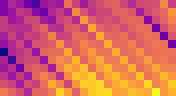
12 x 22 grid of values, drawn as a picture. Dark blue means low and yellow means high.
Overall the values sit about 60% of the way up the scale. Streaks slant down to the right. Values rise toward the bottom right.
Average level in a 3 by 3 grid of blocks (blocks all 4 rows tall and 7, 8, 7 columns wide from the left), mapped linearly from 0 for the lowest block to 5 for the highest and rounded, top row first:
0 2 2
1 4 3
2 5 5
